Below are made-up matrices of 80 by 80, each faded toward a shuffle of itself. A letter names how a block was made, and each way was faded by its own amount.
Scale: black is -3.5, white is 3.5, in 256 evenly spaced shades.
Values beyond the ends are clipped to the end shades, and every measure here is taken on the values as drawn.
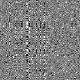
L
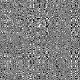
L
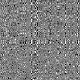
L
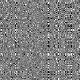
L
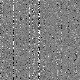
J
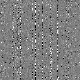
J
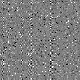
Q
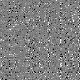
Q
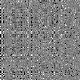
L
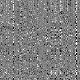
L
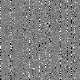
J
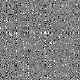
Q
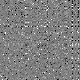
Q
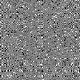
Q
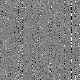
J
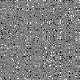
Q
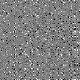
Q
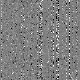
J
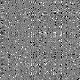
Q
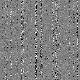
J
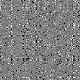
Q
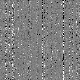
J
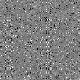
Q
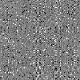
Q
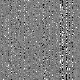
J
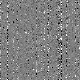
J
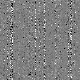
J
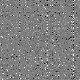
Q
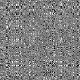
L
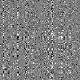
L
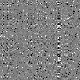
Q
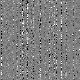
J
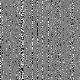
J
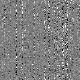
J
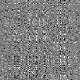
L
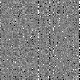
L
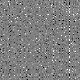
Q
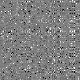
Q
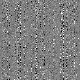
J
